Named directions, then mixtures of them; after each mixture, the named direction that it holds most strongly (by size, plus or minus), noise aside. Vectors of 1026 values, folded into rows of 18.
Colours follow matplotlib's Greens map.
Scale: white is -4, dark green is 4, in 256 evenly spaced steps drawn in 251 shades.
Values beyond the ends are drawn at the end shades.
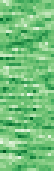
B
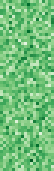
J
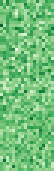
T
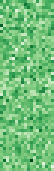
T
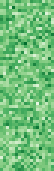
J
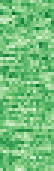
B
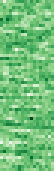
B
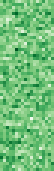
T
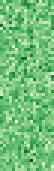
J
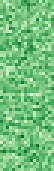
J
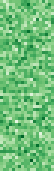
J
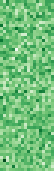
T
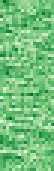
B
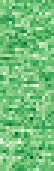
B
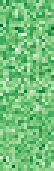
T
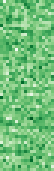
T
